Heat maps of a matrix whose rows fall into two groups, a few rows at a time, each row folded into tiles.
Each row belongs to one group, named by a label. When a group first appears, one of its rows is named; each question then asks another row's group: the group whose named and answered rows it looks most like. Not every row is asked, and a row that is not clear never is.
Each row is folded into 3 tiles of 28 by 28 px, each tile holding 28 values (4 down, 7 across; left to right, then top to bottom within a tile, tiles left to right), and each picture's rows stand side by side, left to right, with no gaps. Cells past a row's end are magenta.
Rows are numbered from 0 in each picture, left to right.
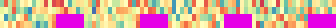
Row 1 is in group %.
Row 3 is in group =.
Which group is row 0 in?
%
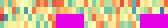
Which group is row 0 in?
%
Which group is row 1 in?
%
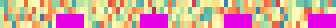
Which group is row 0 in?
=
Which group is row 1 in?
=
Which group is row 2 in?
=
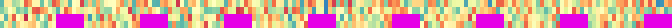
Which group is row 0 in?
%
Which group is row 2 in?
=
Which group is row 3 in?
%
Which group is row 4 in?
%
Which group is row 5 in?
=
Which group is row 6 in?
=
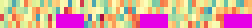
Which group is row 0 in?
%
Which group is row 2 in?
=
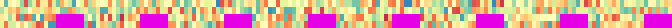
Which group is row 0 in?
=
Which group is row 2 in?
%
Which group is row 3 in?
=
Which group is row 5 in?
%
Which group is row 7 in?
=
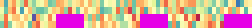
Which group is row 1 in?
%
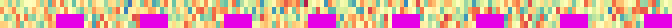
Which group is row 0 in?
%
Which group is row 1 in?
=
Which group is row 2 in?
=
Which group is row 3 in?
%
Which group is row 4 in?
%
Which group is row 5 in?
=
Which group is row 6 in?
=
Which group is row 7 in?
=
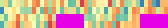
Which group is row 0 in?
%
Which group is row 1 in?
=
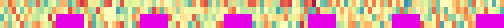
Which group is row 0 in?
=
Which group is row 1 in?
=
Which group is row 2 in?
%
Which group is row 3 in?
%
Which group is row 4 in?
%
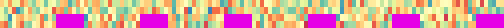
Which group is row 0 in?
=
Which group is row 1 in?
=
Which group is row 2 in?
=
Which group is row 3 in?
=
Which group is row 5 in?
%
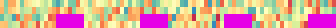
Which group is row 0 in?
=
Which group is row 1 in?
=
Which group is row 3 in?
%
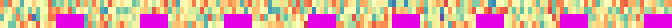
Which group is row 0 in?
=
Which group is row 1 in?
=
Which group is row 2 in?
%
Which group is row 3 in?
%
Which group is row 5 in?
=
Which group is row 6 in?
%
